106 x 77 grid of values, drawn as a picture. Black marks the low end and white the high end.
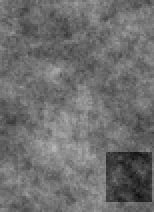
There are no regular stripes. An odd patch, lower than its surroundings, sits in the bottom right. The bottom right is the ninth with the lowest average. The bottom right is the roughest part.
